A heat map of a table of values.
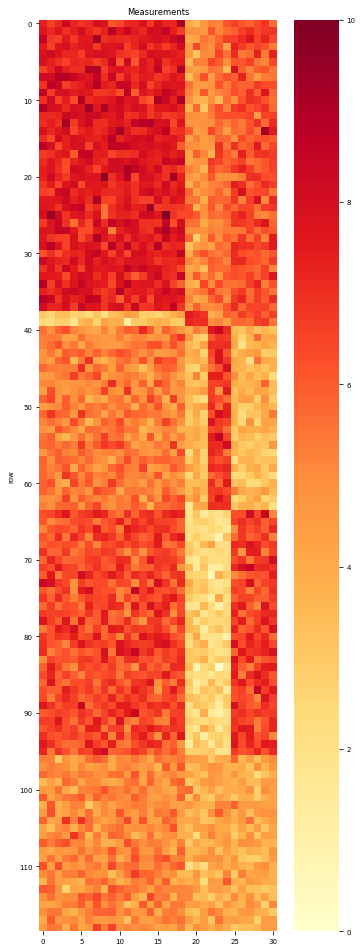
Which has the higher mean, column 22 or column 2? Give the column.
2
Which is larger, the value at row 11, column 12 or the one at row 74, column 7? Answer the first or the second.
the first
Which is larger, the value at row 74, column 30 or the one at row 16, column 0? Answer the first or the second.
the second
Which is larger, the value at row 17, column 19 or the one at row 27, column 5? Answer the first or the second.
the second
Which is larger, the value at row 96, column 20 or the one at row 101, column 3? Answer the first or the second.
the second
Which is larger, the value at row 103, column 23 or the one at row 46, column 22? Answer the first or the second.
the second
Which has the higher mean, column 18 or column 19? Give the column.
18
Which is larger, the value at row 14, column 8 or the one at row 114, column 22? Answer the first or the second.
the first
